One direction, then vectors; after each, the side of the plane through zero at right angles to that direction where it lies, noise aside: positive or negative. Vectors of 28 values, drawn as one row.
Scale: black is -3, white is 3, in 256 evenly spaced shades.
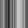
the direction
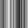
negative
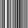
negative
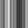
negative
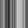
positive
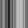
positive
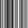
positive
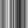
negative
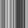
negative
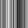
negative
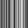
positive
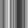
negative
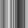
negative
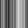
positive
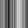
positive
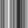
negative
